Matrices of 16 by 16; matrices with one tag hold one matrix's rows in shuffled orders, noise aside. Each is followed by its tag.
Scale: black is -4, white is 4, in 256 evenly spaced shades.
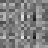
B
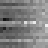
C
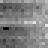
C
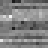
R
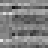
R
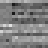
R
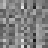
B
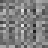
B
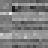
R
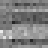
R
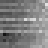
C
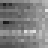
C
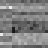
R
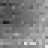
C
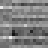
R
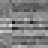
R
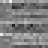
R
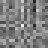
B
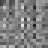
B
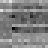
R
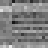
R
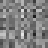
B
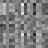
B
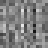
B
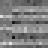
R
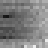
C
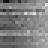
C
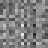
B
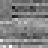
R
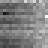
C
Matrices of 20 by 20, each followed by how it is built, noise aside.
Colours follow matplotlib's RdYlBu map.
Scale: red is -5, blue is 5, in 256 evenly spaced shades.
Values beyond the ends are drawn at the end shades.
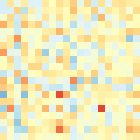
low rank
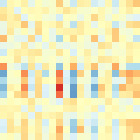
low rank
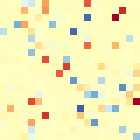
sparse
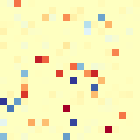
sparse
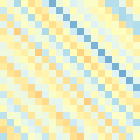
Toeplitz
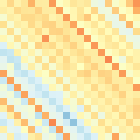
Toeplitz
